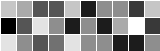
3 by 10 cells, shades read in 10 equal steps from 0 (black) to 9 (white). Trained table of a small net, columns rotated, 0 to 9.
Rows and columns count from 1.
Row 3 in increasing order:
1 1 3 4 5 5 5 5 8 8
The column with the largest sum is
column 5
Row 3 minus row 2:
8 2 -5 -1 7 0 4 -5 -8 3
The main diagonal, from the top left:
7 3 3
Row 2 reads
0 3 8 5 1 5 1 6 9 2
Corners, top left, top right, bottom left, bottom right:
7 7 8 5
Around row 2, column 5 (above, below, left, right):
7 8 5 5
